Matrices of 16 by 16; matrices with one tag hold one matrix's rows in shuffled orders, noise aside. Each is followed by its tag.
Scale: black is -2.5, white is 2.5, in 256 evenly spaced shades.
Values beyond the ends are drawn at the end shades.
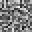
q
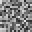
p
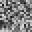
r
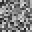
r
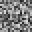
q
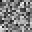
r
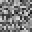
q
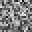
q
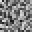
r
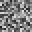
r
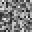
r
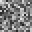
r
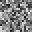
p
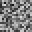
r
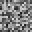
q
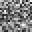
q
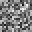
q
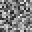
r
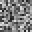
r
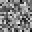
q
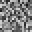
p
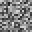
q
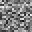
r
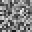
r
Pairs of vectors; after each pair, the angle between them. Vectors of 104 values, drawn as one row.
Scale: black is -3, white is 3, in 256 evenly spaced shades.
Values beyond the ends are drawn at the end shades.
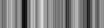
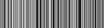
orthogonal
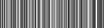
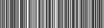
partly aligned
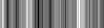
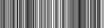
partly opposed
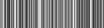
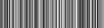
partly aligned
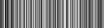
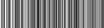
partly opposed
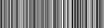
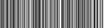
orthogonal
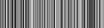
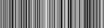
partly aligned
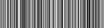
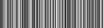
partly aligned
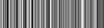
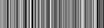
nearly parallel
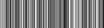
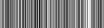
orthogonal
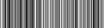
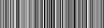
partly opposed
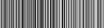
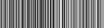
nearly parallel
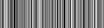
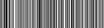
nearly opposite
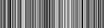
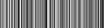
orthogonal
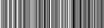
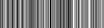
nearly opposite
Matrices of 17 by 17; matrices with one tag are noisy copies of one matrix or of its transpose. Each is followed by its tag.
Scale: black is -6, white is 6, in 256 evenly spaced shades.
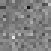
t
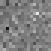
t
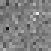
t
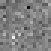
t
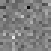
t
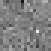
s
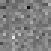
t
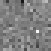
s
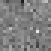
s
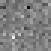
t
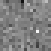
s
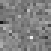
s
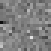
s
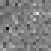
t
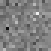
t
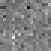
t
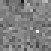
s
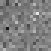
t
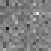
t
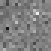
t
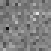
t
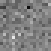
t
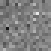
t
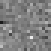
s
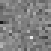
s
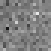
t
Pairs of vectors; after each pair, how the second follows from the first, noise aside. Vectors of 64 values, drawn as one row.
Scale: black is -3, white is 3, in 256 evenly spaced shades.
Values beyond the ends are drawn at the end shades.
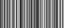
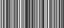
reversed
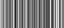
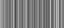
shrunk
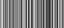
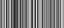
reversed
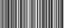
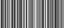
reversed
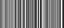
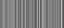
shrunk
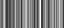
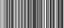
shuffled
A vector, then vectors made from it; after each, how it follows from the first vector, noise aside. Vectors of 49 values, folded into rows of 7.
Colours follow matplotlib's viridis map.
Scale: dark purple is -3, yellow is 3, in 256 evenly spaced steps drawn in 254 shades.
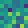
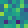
wrapped around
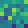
wrapped around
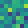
negated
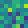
negated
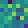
wrapped around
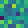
wrapped around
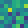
negated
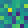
negated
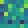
wrapped around
